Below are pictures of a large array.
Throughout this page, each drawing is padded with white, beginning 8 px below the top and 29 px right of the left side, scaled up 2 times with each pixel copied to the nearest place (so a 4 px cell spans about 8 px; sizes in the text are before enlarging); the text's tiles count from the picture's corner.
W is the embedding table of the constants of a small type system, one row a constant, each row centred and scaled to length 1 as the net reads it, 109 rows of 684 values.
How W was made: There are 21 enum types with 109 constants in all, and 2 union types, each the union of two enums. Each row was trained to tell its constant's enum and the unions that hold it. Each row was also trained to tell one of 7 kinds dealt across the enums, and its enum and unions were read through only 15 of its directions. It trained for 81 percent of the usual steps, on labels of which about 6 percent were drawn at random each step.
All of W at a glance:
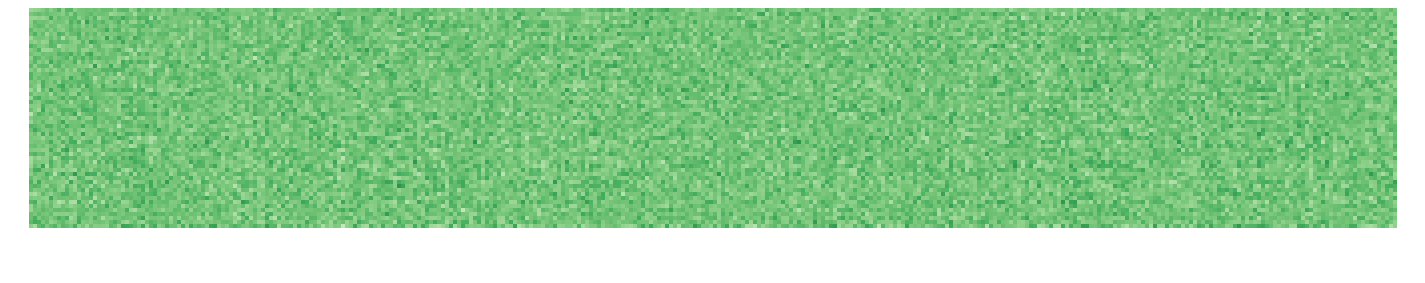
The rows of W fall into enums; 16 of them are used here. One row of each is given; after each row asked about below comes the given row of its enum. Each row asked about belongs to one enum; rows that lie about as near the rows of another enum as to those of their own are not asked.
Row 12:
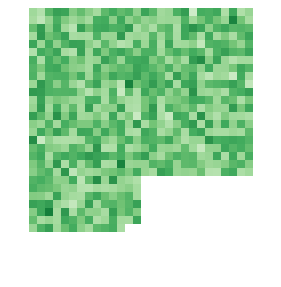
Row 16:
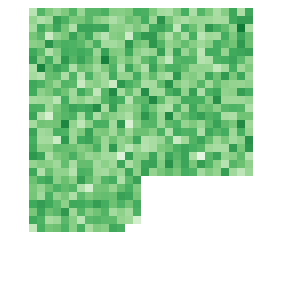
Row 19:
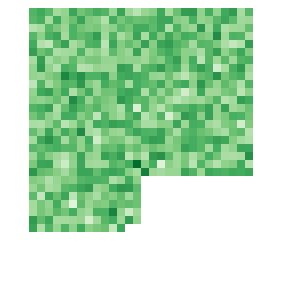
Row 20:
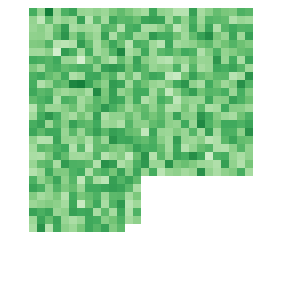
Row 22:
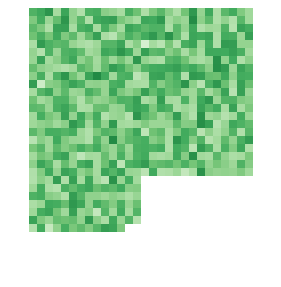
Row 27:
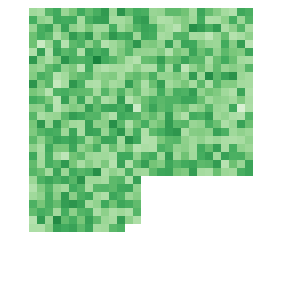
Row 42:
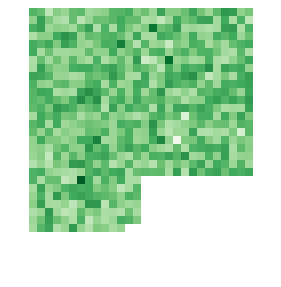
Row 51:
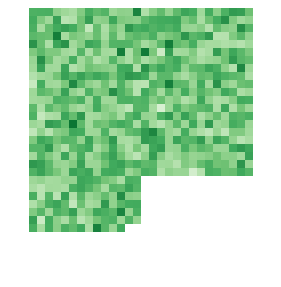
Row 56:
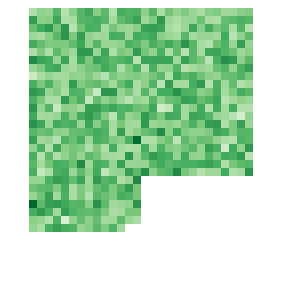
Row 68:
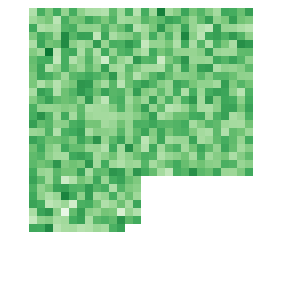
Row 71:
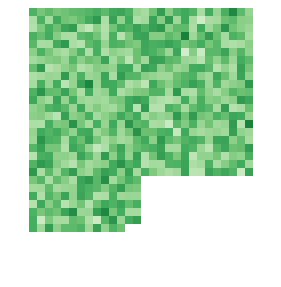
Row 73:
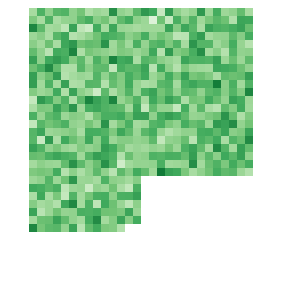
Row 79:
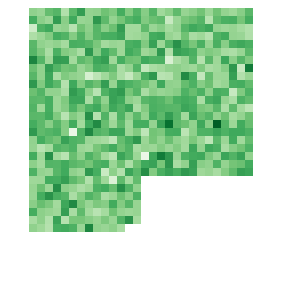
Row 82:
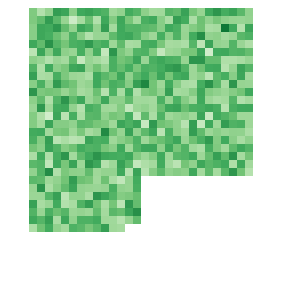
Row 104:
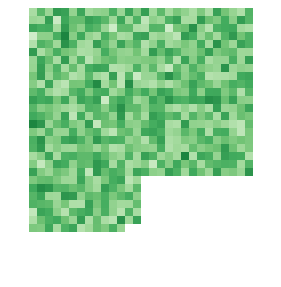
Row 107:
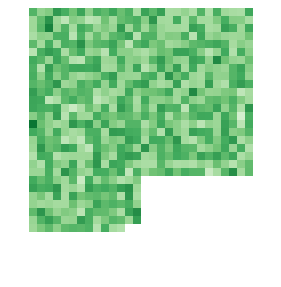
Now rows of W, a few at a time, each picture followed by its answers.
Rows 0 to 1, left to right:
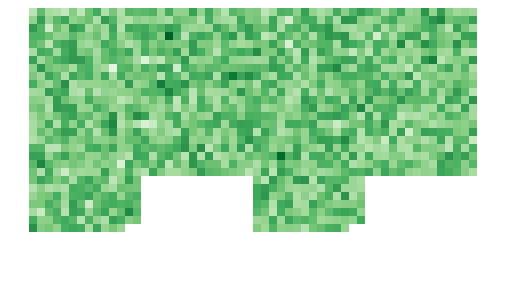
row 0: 22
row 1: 104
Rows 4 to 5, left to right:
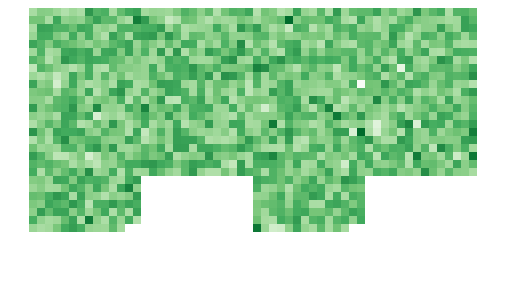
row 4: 22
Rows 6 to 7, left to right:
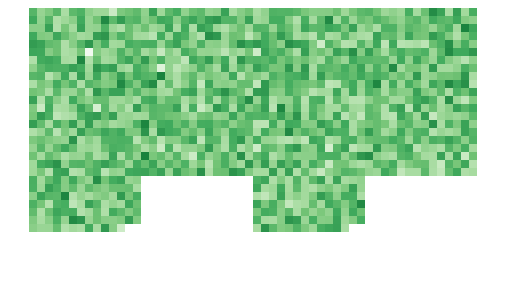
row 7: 12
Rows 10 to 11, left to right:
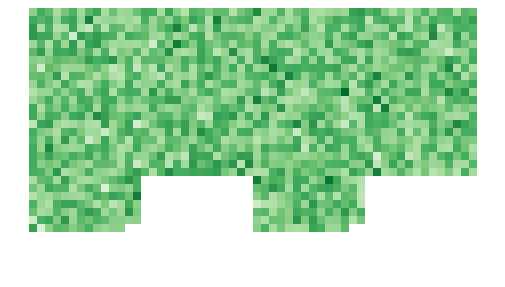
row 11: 20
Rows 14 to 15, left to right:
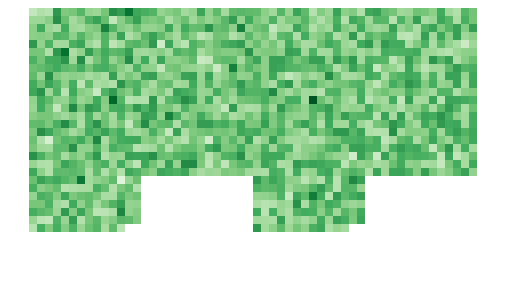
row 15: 20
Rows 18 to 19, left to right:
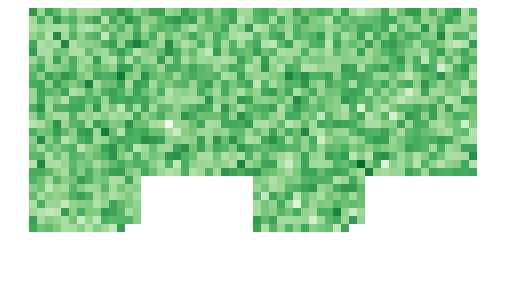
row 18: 42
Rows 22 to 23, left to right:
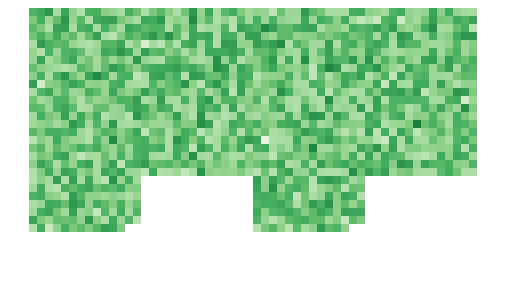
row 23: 56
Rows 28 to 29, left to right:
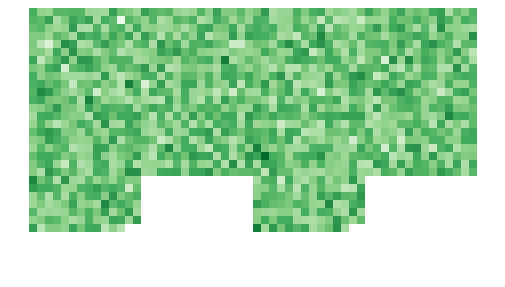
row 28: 107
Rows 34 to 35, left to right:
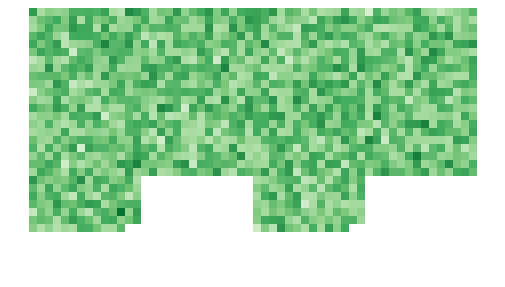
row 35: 79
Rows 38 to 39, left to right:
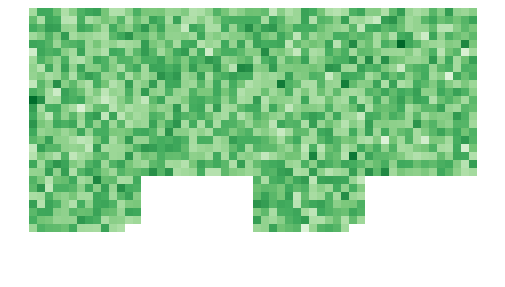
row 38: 56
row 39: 56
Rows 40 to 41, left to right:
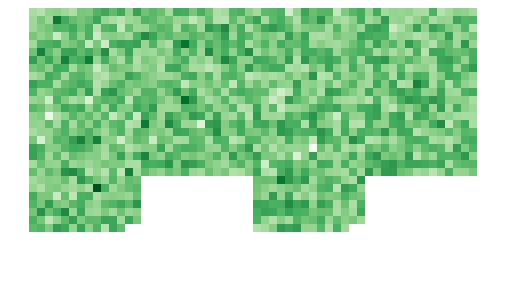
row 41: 56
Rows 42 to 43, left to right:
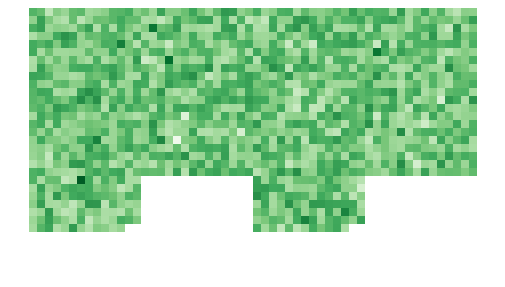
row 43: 107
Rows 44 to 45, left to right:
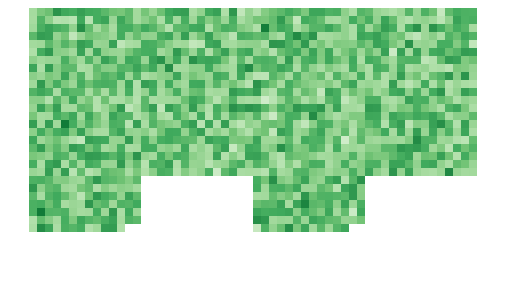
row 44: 71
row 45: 16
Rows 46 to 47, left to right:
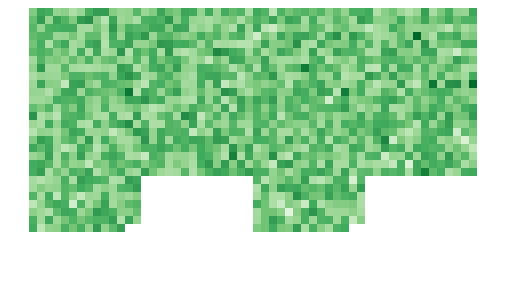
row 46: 51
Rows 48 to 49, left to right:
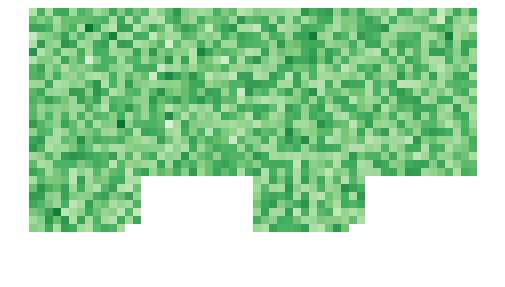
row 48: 104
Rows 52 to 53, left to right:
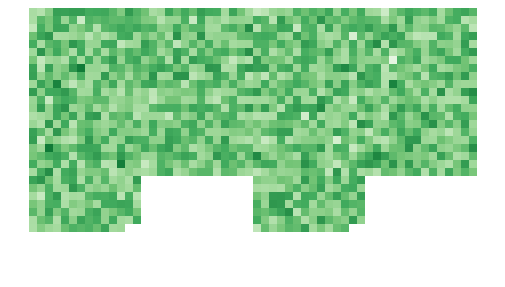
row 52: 82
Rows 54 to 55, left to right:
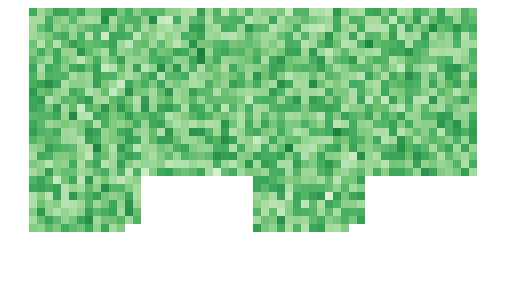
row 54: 107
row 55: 20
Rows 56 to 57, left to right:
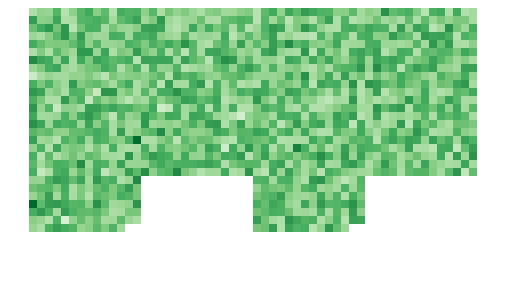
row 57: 71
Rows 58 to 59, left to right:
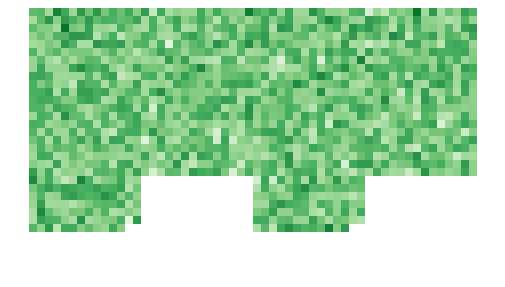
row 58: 107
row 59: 22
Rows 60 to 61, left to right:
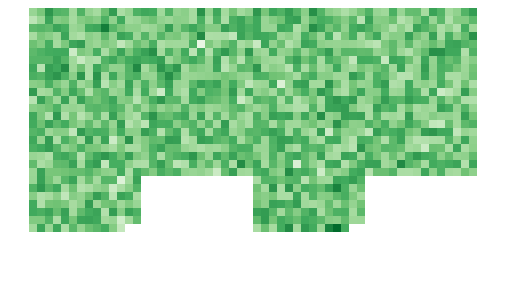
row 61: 27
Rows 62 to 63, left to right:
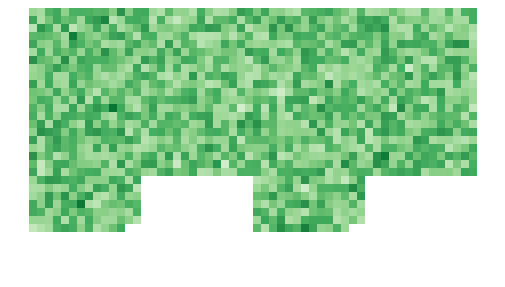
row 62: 27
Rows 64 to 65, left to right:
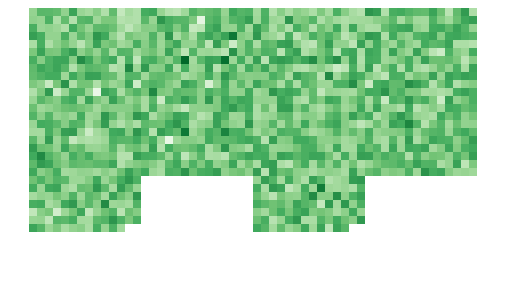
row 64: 68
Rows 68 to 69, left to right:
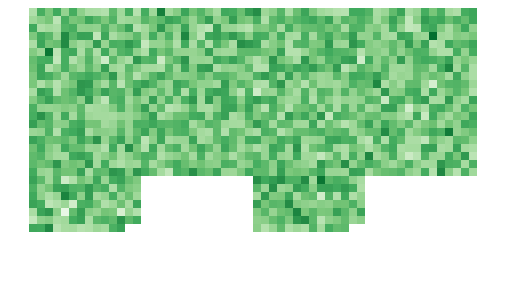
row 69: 27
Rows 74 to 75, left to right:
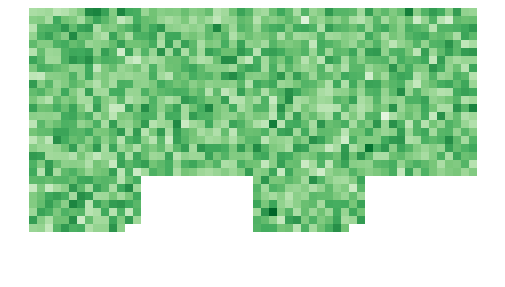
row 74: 22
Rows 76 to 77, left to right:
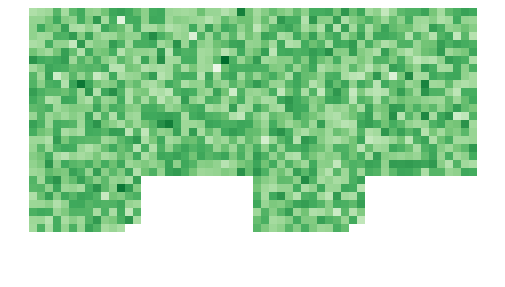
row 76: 20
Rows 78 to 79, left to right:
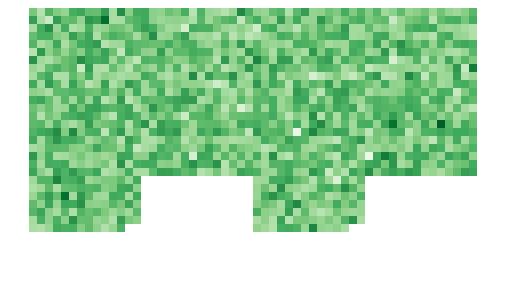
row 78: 27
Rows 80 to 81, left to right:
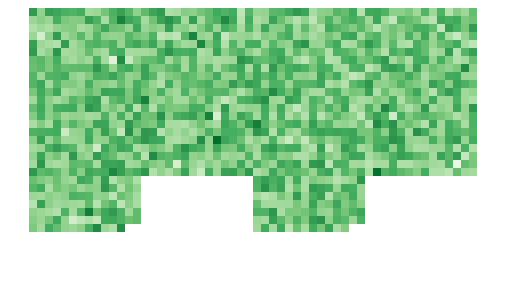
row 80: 42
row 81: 20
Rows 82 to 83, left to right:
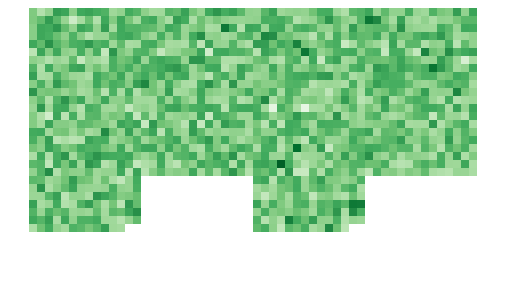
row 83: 22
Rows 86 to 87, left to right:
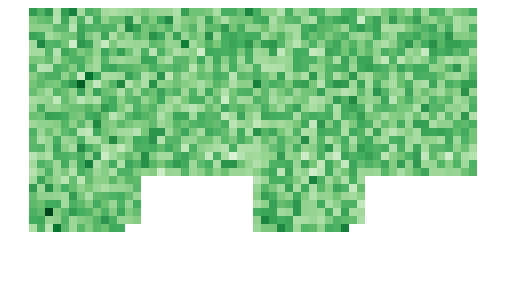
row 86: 16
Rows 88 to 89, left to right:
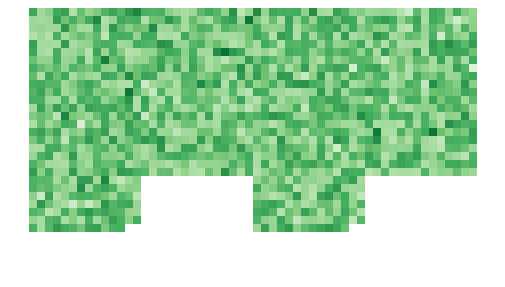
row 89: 12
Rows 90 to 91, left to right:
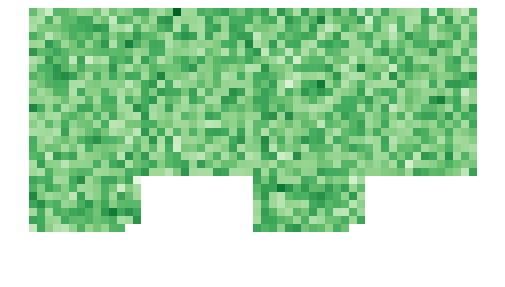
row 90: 16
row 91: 107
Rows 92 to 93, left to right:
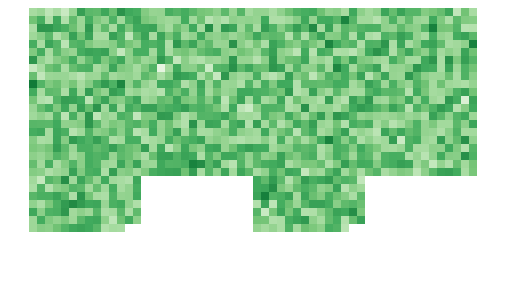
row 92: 82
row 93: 71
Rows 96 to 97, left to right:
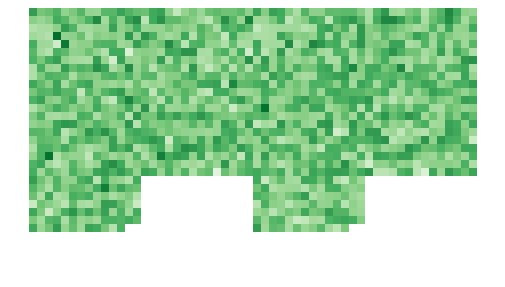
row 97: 42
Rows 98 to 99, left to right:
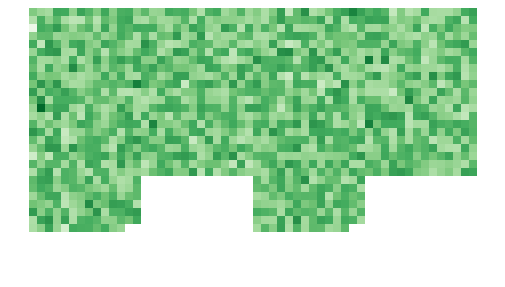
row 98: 82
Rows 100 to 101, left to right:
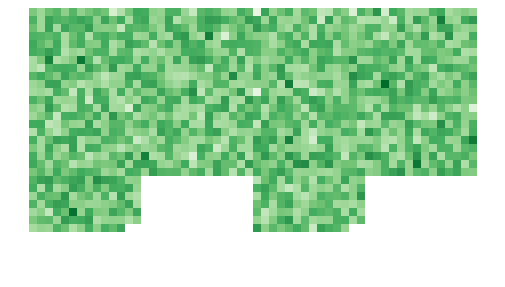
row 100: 27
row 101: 104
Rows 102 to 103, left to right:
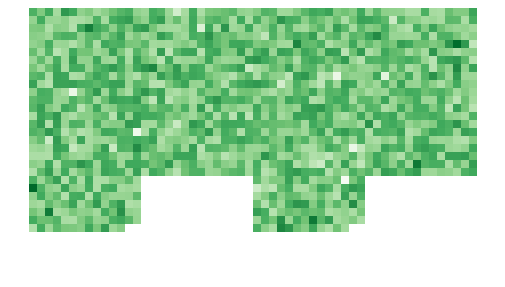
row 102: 42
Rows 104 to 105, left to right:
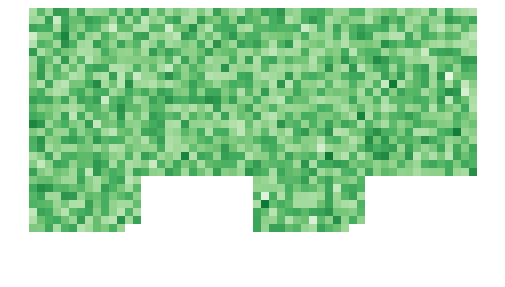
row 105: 56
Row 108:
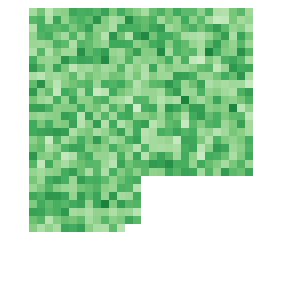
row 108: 71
